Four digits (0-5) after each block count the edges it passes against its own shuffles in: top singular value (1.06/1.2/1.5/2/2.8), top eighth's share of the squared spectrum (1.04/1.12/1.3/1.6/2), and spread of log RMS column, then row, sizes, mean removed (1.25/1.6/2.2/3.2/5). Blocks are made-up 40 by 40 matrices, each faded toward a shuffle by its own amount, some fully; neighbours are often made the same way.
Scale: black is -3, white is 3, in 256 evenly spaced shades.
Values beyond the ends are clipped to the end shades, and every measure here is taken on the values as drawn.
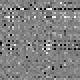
4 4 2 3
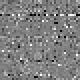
3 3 0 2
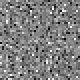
2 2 0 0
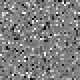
0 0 0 0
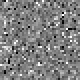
3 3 1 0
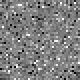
0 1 0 0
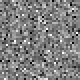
2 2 0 0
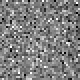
0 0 0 0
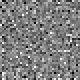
3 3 1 1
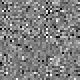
3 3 1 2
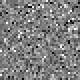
1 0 0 0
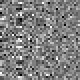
4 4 2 2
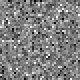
0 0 0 0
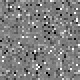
0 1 0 0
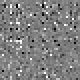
2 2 2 1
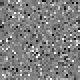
0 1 0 0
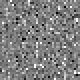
2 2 1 0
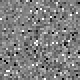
2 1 0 0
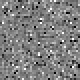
1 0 0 0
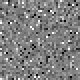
1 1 0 0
